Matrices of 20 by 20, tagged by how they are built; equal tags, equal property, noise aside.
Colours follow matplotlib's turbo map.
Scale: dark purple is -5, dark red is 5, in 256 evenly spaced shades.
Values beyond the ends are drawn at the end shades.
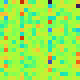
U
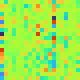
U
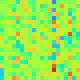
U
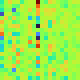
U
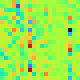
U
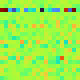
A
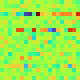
A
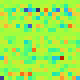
A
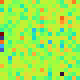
U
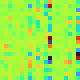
U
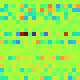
A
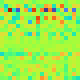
A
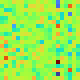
U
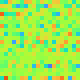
A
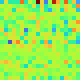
A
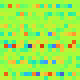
A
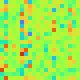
U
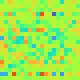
A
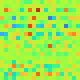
A
